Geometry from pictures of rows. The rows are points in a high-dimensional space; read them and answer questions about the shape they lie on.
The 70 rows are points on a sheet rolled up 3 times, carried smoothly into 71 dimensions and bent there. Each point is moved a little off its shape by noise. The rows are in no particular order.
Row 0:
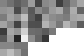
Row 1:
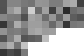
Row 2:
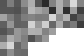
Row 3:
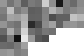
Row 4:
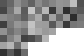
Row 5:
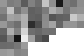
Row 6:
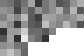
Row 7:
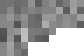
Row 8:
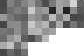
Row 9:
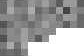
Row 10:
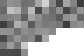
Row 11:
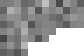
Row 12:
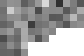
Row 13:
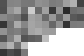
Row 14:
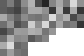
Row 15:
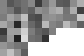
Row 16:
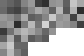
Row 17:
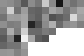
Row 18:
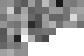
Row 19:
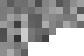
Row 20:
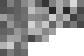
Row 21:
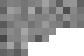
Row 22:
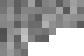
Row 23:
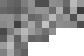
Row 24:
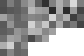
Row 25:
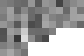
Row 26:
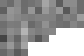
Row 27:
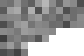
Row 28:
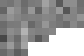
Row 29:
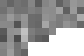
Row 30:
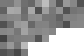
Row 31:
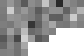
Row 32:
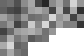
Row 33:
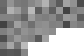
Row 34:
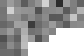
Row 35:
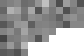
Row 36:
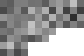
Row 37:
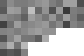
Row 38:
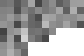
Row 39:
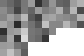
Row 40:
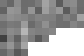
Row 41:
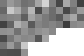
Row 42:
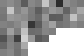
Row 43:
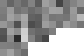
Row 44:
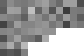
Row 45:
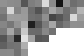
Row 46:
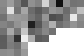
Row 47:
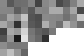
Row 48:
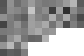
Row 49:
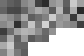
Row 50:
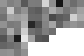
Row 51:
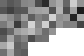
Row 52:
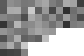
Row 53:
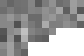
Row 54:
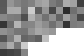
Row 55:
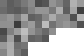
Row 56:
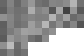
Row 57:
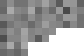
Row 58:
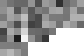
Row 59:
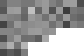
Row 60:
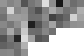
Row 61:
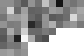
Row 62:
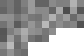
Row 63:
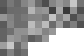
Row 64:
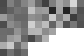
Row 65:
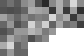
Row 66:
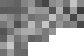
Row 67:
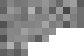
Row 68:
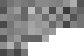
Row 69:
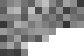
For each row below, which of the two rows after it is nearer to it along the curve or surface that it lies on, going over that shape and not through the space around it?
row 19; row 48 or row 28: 48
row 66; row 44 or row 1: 44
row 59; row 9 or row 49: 9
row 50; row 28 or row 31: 31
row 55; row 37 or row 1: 37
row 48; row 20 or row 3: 20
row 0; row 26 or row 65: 65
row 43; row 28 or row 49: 49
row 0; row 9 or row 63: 63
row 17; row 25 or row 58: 58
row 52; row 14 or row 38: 14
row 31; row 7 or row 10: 10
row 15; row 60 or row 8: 60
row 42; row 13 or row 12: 12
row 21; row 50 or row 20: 20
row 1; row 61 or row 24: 24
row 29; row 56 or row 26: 56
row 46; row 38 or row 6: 6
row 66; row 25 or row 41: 25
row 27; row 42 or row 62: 62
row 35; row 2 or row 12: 12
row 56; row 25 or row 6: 25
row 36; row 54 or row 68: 68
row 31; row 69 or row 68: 69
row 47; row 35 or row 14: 14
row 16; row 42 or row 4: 4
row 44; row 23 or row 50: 23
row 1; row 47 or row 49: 49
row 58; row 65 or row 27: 65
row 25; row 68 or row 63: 63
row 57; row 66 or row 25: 66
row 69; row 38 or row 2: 2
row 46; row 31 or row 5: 5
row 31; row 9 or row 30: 30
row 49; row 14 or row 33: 14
